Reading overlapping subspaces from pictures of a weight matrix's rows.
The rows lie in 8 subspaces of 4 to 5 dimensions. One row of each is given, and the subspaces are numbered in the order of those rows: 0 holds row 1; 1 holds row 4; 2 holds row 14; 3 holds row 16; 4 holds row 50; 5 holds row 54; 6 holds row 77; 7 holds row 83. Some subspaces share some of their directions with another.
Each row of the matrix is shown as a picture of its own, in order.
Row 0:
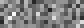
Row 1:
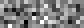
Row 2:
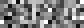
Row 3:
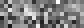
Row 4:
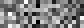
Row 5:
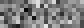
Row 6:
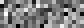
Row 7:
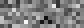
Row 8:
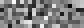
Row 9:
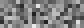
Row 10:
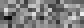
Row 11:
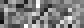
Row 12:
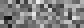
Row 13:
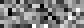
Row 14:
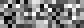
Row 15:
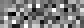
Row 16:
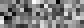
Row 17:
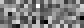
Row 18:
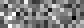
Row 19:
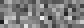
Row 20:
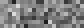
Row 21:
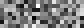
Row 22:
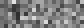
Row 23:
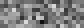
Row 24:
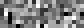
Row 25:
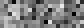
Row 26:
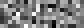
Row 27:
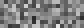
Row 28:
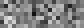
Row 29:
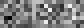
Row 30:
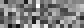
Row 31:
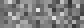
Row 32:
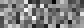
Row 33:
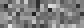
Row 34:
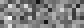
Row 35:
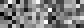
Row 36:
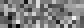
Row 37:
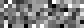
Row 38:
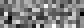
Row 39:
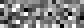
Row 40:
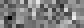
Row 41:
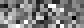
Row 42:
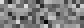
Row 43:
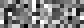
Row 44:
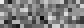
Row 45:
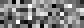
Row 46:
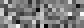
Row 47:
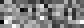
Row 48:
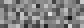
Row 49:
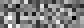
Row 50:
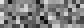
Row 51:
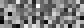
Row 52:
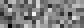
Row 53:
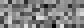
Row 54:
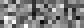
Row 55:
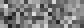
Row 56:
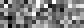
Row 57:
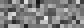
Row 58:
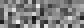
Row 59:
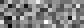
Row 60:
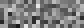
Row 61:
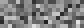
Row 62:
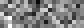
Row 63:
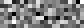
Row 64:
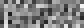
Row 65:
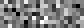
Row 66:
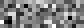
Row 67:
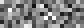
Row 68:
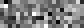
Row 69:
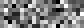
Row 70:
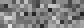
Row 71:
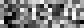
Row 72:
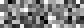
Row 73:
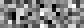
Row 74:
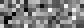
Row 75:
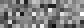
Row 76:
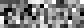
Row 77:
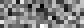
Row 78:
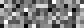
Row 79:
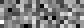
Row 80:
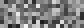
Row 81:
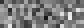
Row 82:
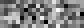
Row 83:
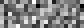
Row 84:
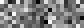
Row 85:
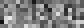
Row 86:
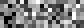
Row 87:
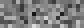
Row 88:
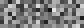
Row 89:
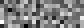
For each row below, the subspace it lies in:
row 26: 1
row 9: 0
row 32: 3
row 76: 3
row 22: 2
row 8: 6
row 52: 6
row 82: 3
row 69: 3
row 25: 2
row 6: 7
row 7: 0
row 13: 6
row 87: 0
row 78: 7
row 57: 5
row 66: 4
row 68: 5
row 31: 1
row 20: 2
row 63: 5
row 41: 0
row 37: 7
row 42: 4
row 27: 3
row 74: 7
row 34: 4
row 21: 1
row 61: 0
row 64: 7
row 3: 3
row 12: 5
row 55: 5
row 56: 7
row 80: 3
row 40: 7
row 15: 5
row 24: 7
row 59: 4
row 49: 2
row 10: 3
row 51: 0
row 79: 6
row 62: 4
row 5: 3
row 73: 4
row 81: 6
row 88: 1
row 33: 1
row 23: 0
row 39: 7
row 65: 0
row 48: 5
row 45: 6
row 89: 6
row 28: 5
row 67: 6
